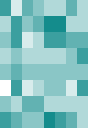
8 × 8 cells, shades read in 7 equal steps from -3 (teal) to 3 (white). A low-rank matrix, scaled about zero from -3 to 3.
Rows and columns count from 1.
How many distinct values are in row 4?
3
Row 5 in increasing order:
-1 0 0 0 0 0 0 0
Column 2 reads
2 -2 -2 0 -1 -2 1 -1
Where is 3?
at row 6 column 1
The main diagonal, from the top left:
-2 -2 2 1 0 0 1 1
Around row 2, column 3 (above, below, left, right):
-1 2 -2 -1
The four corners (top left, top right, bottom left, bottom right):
-2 1 -2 1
